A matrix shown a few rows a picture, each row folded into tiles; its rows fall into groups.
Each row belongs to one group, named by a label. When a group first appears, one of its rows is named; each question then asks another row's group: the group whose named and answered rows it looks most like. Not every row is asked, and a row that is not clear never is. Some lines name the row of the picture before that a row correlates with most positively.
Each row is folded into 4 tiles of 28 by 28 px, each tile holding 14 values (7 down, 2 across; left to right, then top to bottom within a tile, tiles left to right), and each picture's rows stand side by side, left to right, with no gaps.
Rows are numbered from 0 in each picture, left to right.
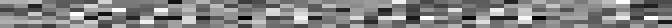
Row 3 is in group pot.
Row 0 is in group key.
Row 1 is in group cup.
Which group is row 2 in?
cup
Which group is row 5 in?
pot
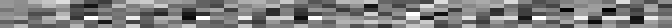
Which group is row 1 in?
pot
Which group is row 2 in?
pot
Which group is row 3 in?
key
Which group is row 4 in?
pot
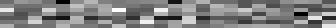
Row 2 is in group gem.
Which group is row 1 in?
cup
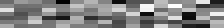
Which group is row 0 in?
cup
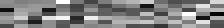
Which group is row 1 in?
key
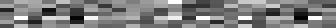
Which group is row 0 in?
pot
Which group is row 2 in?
pot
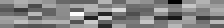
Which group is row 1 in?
cup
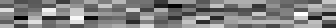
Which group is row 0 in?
cup
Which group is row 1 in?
gem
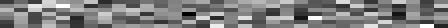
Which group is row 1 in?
gem
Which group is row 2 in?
pot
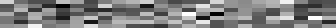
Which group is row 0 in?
gem
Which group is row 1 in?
key
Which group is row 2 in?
pot
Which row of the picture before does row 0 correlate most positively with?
3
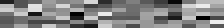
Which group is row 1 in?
cup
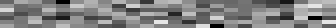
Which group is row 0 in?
cup
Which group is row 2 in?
cup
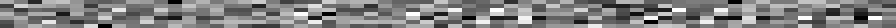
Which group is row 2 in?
key
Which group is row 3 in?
key
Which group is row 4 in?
cup
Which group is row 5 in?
gem
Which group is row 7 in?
pot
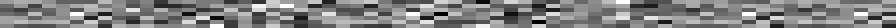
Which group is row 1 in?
gem
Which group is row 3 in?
key
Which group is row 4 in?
gem
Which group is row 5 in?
pot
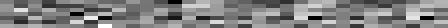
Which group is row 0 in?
gem
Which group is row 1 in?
cup
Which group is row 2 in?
cup
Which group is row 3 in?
cup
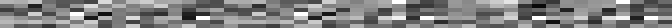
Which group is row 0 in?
key
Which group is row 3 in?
pot
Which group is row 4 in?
pot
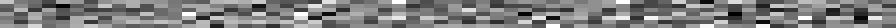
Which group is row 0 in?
gem
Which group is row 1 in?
key
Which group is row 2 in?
key
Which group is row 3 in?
pot
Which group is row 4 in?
gem
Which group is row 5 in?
pot
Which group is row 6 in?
gem
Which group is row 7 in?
pot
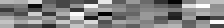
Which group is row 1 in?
cup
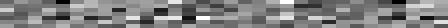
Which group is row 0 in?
cup
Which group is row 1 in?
pot
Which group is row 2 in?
pot
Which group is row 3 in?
cup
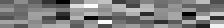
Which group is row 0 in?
cup
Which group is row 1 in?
gem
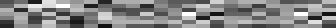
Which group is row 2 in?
key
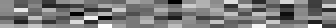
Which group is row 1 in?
cup
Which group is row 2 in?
gem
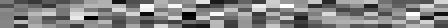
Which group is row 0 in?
cup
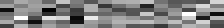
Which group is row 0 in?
pot
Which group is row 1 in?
key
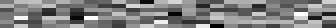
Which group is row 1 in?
gem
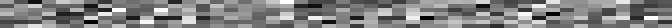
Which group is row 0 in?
gem
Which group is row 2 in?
pot
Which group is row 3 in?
cup
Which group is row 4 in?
key
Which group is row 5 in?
pot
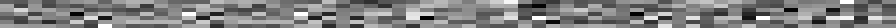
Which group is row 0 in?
gem
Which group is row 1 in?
key
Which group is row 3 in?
cup
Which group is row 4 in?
pot
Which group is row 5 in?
gem
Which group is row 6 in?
pot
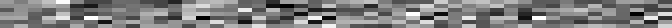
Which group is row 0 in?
pot
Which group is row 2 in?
gem
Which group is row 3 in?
key
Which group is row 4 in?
pot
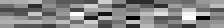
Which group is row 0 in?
key
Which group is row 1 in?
cup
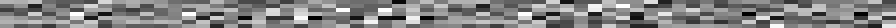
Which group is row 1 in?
key
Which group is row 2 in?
cup
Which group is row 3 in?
cup
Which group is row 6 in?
gem
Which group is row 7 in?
gem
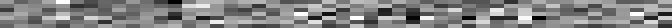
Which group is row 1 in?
cup
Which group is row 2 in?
key
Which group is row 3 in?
pot
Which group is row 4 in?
cup
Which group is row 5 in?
key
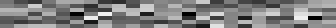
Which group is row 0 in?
gem
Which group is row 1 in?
gem
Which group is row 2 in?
cup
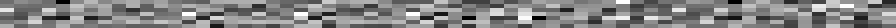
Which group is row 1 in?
key
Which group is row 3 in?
key
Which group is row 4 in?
cup
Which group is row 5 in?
pot
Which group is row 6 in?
cup
